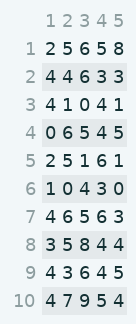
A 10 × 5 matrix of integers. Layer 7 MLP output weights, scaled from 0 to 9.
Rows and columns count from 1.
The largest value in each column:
4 7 9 6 8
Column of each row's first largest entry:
5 3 1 2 4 3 2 3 3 3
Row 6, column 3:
4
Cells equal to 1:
5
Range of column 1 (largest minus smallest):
4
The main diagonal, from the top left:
2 4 0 4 1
